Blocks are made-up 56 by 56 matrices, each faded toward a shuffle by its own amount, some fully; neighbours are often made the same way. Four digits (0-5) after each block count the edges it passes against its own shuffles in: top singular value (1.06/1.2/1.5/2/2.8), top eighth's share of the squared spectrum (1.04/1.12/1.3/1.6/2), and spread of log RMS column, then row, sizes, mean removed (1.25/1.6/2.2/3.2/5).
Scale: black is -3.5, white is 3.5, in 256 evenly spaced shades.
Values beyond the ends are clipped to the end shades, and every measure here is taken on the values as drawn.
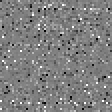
2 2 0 0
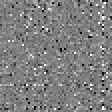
3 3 2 1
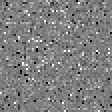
2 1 0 0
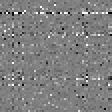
4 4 1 2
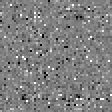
2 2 1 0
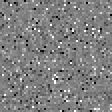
0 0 0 0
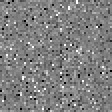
0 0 0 0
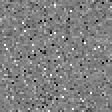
0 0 0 0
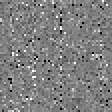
2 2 2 0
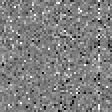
3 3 1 0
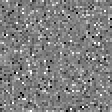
0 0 0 0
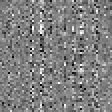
4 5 3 1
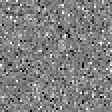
1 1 0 0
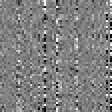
4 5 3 1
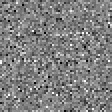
1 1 0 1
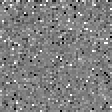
1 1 0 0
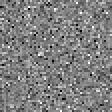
1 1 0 0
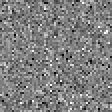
2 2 1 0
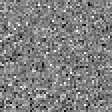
2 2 0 0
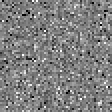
2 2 0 0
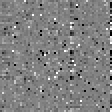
4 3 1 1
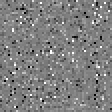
2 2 1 1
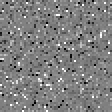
2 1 0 0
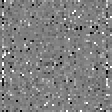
3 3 1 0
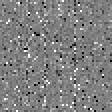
3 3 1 0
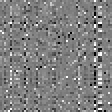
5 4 3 2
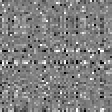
4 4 2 2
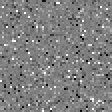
1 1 0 0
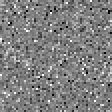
0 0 0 0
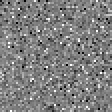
0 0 0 0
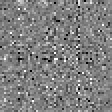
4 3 2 1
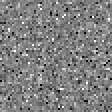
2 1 0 0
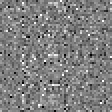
3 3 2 1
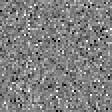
1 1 0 0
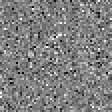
3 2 1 1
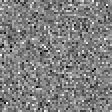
0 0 0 0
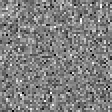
3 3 1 0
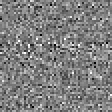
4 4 2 2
